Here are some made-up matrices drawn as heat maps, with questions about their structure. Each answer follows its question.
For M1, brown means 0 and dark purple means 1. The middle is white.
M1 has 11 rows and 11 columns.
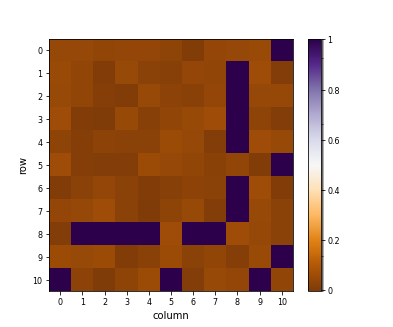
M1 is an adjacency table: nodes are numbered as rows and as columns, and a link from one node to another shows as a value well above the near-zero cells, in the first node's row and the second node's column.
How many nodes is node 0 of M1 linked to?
1
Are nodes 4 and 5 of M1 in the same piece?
no
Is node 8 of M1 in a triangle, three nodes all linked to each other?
no
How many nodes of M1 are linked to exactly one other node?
9
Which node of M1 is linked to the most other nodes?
node 8
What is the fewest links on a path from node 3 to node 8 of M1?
1
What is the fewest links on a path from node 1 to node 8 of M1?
1
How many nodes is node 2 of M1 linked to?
1
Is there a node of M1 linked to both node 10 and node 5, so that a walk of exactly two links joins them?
no
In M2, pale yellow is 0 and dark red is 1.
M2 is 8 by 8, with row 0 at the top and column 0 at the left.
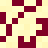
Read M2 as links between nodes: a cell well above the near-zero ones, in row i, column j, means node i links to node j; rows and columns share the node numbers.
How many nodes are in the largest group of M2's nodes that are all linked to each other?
3
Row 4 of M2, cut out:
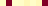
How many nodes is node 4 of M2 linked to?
2
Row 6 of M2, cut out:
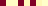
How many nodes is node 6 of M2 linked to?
3
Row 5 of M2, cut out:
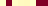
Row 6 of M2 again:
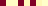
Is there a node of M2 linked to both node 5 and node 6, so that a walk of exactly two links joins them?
no
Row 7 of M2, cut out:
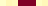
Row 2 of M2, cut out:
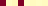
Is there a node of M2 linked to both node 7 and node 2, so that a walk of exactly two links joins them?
yes
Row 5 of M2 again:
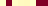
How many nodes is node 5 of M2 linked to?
3
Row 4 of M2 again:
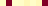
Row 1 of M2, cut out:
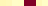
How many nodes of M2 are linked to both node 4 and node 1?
0
